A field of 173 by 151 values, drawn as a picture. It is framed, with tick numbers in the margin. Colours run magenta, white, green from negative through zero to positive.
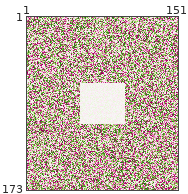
Grain: fine. Odd patch: calmer, in the centre. Calmest part: centre. Seam: none.
